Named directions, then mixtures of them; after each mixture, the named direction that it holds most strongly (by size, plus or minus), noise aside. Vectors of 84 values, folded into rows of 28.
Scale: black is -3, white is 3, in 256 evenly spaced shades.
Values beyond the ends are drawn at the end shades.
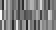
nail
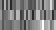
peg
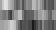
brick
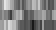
brick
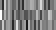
nail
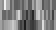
brick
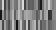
nail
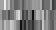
brick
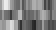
brick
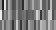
nail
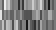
nail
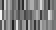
nail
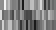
nail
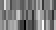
peg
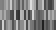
peg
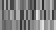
peg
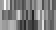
brick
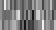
peg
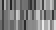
peg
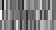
nail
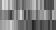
brick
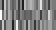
nail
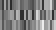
peg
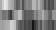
brick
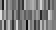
nail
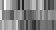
brick
